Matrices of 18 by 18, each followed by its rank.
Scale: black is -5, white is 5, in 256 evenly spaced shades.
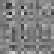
three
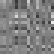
two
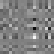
two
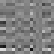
two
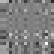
two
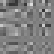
two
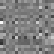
three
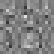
three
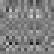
two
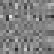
three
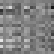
two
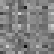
three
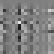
two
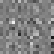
three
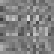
three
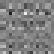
three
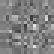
three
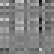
two
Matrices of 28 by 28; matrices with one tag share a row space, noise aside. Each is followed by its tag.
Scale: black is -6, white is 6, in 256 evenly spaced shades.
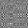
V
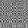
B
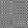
V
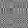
V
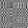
V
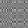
B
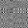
V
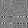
V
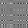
V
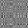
V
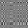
V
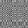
B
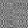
V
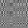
V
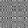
B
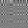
V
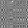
V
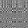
B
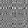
B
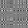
V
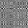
V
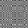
B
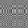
B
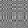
B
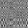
V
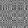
B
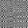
V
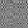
V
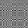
B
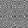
B
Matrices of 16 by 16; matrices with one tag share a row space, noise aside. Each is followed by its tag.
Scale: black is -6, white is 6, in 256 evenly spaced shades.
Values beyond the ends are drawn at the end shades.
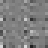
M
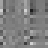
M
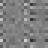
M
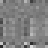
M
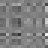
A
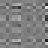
A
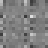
M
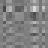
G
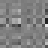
A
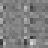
M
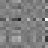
A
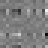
A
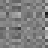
A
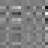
A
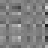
A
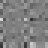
M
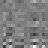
G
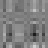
G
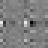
M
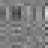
A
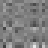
G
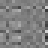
A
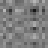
G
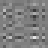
G
